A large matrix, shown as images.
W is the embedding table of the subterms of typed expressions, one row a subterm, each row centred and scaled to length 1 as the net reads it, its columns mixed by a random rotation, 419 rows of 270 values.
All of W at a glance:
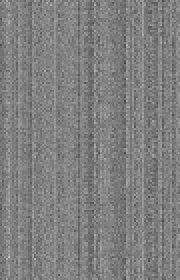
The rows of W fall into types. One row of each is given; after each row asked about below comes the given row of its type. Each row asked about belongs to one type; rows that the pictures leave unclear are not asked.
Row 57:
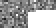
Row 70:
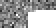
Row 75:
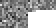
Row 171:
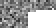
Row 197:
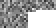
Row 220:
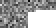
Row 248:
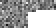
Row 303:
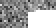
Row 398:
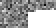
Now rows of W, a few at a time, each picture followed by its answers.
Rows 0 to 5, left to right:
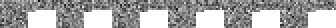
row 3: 171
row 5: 171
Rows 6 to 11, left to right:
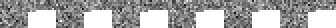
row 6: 171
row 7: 75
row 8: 171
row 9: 248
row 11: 220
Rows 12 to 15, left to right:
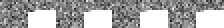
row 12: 398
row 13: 70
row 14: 303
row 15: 70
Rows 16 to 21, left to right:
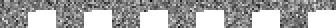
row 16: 171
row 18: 220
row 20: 398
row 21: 57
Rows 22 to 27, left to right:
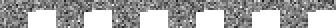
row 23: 398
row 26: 171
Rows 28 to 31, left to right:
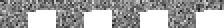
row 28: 248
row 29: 248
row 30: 57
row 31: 197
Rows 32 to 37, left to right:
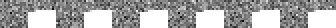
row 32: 57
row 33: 70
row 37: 57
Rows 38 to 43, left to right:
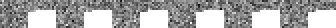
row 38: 303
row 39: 171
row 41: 57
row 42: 220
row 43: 398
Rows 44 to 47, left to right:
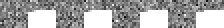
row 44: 70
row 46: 75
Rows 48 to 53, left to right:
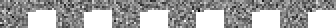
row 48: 171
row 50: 220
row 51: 197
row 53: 197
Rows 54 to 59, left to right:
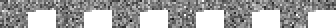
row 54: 248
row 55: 303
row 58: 303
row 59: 70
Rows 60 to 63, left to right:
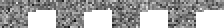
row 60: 171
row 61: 248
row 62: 303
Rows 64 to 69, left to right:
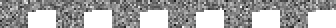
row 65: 75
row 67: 248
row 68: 57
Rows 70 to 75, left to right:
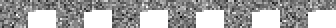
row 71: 398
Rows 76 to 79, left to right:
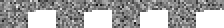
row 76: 70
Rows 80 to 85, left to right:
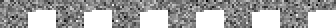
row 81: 303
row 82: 75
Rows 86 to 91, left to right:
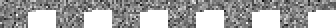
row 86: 70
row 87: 197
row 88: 220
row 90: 57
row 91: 220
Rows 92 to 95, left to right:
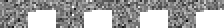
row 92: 248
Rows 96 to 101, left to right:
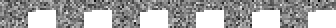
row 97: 171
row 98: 398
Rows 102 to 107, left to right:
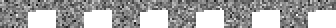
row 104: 398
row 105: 171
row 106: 75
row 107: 57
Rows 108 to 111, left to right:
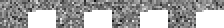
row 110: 303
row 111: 303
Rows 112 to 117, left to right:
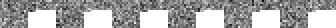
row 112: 398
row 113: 303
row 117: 75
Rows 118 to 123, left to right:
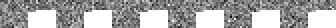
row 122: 75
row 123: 171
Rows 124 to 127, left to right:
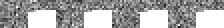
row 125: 70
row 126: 197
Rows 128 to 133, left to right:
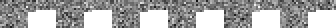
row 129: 75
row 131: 220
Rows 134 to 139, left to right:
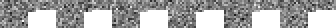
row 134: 398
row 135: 197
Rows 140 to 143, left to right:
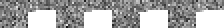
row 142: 57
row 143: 303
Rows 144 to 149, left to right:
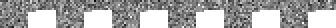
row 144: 248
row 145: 171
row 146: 70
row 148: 220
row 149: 57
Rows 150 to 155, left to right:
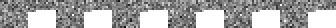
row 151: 57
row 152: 248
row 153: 57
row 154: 57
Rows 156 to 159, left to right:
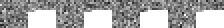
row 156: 303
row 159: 70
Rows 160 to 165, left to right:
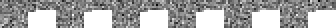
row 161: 70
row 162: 398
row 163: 220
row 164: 220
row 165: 220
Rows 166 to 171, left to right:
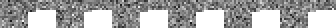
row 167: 70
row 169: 398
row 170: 197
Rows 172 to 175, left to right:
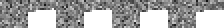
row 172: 398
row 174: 398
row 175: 220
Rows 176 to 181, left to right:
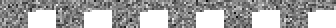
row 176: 197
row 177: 303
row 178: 248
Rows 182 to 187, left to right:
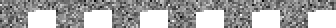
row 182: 303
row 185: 75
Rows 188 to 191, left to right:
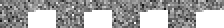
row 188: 303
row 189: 57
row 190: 57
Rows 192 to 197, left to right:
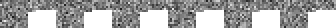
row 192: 75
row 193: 248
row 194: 248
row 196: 70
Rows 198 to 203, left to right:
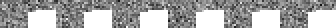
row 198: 220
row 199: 75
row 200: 248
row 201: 303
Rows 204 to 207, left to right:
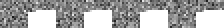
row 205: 70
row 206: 70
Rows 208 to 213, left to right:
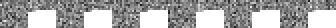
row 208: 75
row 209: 220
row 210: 220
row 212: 248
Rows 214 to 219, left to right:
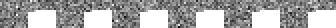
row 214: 70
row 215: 398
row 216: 75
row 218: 303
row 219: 75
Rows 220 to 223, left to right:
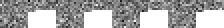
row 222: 398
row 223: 398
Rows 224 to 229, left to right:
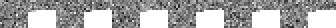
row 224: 70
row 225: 398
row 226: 303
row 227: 398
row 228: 75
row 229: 248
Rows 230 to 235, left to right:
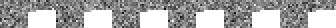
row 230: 171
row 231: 303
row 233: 75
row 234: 303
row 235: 197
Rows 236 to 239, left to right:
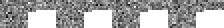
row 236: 75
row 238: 248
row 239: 398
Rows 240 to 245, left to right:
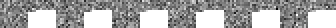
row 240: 197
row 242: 70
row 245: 70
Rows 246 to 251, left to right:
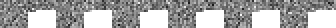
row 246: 197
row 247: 70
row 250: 70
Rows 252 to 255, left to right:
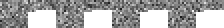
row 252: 57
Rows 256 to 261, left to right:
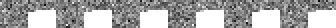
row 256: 398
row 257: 171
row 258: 220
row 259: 303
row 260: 398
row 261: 171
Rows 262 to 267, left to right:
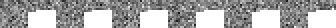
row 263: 398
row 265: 303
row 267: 248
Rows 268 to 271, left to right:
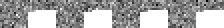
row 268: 70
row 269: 197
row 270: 398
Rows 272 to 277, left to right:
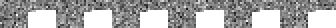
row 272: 70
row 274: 398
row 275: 75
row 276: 398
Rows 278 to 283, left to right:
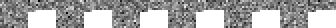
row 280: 398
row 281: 70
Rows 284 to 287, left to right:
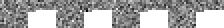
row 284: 220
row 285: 197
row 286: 197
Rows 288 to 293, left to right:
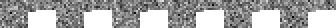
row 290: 398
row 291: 398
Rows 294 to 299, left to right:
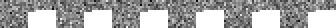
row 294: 57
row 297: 220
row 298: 57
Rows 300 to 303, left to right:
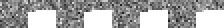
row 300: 57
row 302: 248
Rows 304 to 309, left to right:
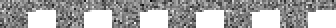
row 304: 197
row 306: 220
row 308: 248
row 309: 248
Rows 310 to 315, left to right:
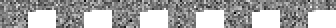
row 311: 220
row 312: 248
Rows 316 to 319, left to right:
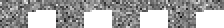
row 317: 303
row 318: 248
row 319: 75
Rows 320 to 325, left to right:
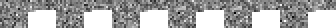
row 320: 70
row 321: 220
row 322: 70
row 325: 75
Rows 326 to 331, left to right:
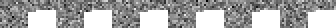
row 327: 398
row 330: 197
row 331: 303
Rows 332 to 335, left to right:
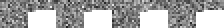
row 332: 57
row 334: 303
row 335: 398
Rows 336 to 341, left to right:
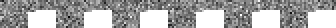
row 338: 70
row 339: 303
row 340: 57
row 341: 303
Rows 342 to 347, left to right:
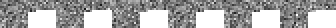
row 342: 75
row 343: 398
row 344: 57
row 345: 75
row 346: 75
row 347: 70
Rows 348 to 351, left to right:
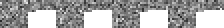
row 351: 171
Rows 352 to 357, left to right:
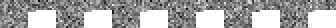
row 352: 171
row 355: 75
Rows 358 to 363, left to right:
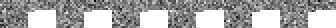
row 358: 303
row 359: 171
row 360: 171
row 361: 248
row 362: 75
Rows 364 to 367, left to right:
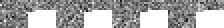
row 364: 75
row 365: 197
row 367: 303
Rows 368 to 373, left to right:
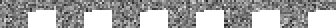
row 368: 75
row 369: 75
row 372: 303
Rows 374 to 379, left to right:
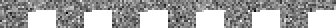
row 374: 75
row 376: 197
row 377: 303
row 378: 197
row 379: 75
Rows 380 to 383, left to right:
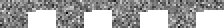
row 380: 197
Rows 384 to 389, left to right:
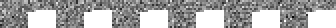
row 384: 57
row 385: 398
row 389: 75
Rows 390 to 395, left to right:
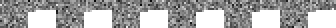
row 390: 220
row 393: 398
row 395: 248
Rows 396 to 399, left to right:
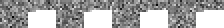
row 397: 303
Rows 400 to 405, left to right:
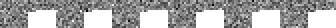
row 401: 197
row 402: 220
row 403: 398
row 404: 220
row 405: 398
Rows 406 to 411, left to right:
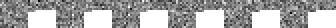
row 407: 70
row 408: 70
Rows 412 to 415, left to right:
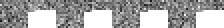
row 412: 303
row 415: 70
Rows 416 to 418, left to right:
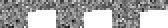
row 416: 248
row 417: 248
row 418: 75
